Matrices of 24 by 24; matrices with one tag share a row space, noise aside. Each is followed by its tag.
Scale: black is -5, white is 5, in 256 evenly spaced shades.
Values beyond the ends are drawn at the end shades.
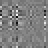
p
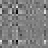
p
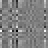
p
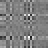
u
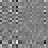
p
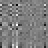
p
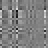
p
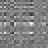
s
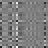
p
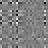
p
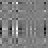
p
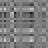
s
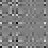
p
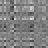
s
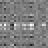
s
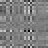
u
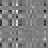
p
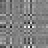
u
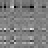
s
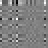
p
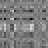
s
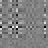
p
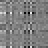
u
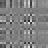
u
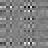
u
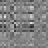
s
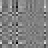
p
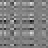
s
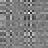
u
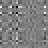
p
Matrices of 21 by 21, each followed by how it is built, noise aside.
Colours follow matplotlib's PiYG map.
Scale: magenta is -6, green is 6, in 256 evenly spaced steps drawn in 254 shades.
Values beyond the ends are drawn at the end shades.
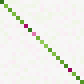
diagonal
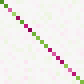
diagonal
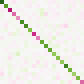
diagonal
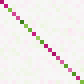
diagonal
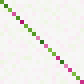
diagonal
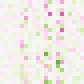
uneven columns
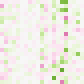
uneven columns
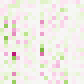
uneven columns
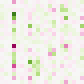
uneven columns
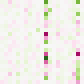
uneven columns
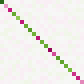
diagonal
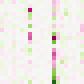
uneven columns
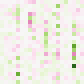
uneven columns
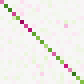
diagonal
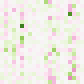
uneven columns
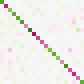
diagonal
